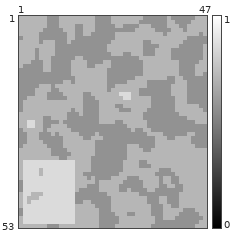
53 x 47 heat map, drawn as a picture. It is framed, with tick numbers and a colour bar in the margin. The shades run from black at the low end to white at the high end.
An odd patch, higher than its surroundings, sits in the bottom left. The ninth with the highest average is the bottom left. The field is mottled with small blotches.
